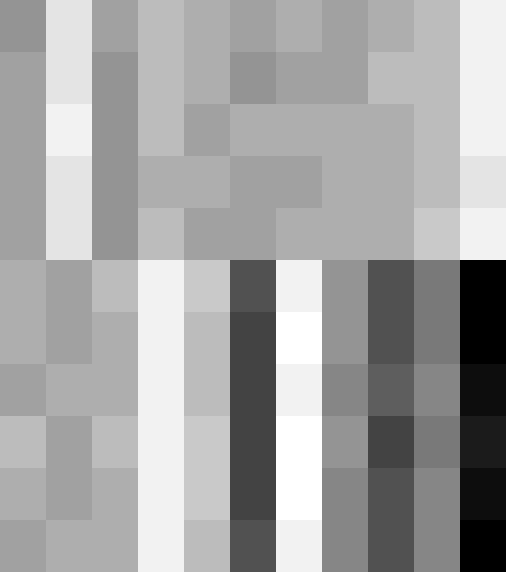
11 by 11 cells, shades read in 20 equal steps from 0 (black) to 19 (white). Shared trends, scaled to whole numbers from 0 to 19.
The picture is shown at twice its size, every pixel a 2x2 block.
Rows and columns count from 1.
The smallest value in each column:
11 12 11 13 12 5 12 10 5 9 0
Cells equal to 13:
24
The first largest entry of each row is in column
11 11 2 2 11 4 7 4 7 7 4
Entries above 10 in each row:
11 11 11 11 11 7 7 6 7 6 6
